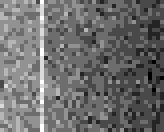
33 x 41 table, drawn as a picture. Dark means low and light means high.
Overall the values sit about 40% of the way up the scale. Column 11 differs from the columns beside it. No regular stripes run through it. There is an overall slope up to the left.
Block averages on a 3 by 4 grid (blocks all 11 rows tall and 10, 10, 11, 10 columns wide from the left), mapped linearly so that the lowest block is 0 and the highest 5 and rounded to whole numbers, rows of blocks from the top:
5420 / 5420 / 5420
